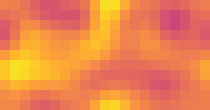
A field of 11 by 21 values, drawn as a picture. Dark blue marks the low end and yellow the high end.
The ninth with the highest average is the middle left. On average the colour sits 70% of the way up the scale. No row or column stands out. The ninth with the lowest average is the top right.
